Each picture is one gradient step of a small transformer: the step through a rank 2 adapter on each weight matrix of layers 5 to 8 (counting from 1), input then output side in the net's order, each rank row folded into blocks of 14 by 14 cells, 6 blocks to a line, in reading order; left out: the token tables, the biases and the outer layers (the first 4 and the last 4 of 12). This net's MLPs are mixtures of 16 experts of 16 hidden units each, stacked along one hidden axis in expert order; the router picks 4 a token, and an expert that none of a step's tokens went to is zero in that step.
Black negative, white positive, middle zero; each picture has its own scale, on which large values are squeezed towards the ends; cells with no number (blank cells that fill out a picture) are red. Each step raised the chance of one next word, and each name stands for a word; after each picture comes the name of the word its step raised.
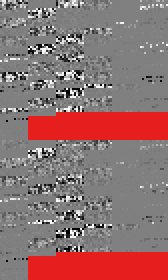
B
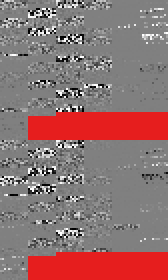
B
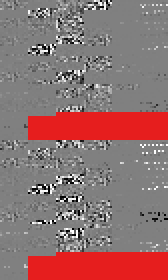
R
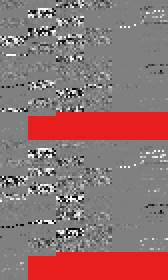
R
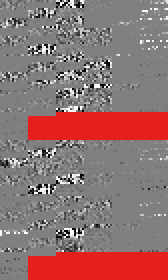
B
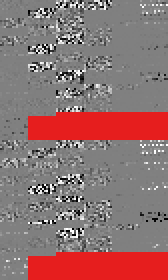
R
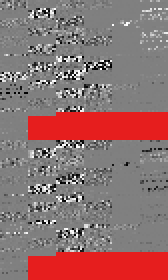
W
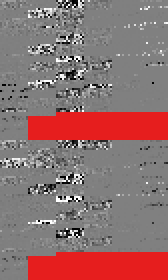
W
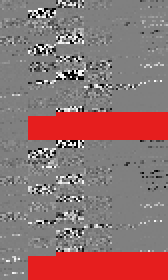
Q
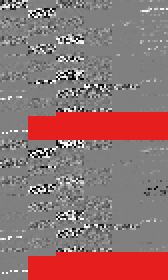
Q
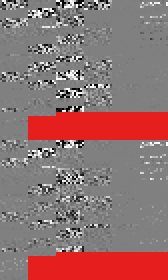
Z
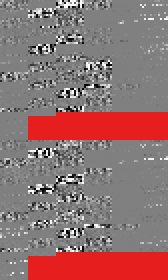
Z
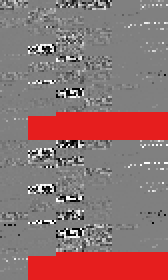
R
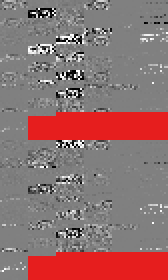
Q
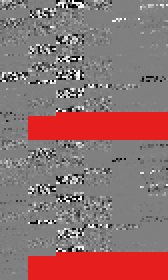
W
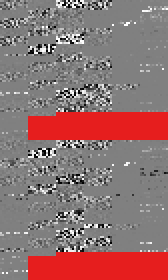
Z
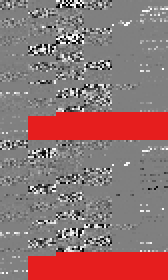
Z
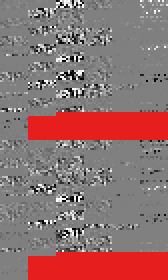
W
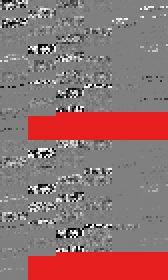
B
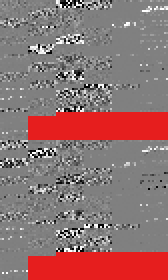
Z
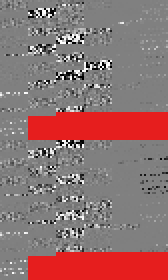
Q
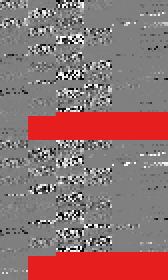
R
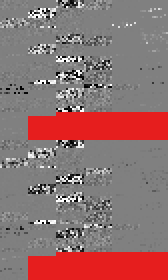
W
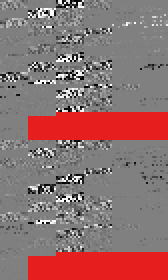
W
